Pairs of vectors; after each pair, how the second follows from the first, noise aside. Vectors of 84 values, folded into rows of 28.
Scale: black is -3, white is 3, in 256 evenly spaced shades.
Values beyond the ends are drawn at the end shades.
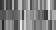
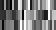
scaled up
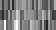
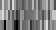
negated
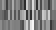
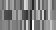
sign-scrambled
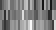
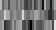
sign-scrambled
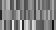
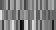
sign-scrambled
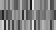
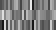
negated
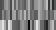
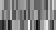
negated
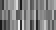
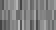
shrunk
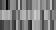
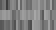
shrunk
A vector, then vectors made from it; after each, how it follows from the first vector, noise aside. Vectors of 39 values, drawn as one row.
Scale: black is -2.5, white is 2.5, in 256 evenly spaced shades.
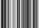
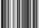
copied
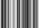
copied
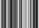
reversed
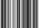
copied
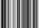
copied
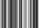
reversed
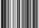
copied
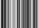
copied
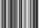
reversed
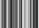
reversed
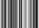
reversed
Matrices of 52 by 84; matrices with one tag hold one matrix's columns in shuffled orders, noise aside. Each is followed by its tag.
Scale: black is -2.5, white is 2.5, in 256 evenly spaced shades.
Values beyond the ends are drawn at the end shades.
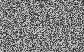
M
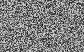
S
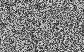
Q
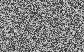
S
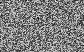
M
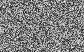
S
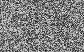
M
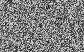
Q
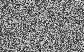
Q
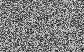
M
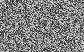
Q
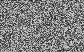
M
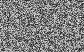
M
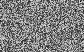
Q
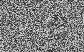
M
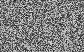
M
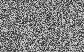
M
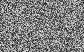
S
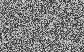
Q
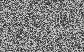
M
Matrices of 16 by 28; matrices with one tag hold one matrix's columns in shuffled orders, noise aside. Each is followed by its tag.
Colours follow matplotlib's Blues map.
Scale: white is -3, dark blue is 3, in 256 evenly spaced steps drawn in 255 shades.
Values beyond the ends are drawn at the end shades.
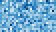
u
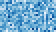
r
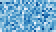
r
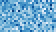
u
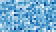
r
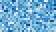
u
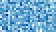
r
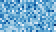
u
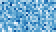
r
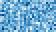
r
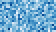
r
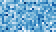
r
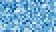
u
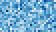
u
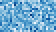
r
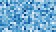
r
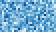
r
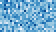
u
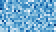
u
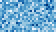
u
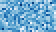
r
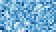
r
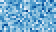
u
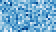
r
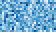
r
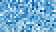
u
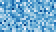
u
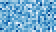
r
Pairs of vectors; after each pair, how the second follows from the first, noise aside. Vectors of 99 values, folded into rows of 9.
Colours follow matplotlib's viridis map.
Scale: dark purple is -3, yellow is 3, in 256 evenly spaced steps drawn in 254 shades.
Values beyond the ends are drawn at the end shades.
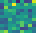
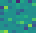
partly zeroed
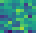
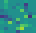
partly zeroed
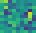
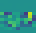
partly zeroed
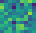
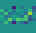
partly zeroed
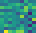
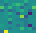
partly zeroed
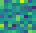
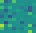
partly zeroed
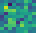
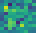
copied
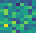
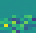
partly zeroed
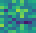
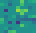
partly zeroed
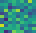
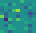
partly zeroed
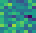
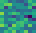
copied
